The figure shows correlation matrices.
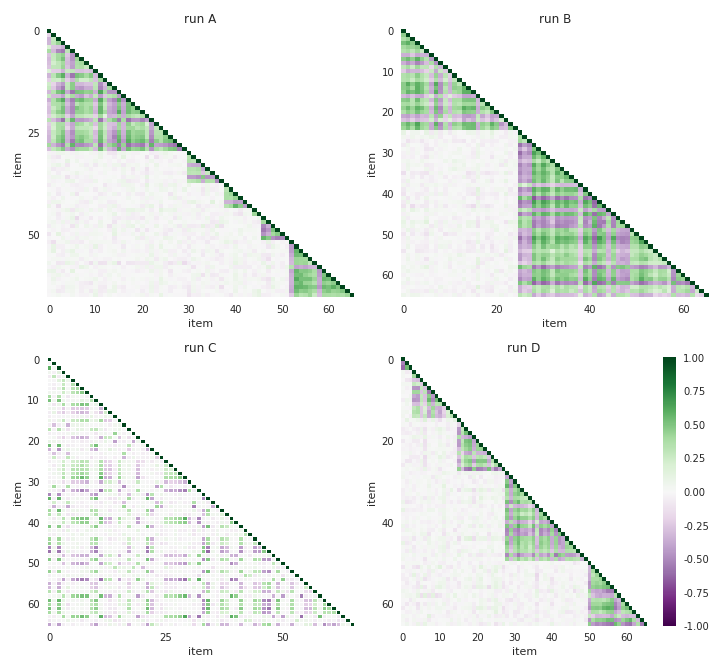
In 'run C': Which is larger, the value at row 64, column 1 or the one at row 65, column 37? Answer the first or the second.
the first
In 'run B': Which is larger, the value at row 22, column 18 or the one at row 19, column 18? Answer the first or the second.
the second
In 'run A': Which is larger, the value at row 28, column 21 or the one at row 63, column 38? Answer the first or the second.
the second
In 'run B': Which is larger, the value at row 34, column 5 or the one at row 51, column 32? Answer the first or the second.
the second
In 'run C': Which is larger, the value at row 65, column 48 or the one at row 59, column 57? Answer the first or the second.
the second
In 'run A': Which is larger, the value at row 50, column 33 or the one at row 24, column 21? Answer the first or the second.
the second
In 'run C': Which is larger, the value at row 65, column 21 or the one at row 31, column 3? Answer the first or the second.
the second
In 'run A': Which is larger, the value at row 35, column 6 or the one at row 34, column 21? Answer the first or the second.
the first
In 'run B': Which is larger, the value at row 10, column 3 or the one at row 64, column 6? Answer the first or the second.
the second
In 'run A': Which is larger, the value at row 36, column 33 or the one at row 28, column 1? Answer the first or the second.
the first
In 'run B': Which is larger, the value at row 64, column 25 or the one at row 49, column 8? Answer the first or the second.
the second
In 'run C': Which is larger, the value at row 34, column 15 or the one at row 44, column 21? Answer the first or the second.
the second
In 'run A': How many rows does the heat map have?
66
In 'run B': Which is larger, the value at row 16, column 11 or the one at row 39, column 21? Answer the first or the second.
the second
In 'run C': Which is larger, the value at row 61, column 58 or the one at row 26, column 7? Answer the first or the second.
the second
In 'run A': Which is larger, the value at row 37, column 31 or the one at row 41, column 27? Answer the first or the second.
the first
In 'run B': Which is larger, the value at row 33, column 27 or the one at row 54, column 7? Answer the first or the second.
the second
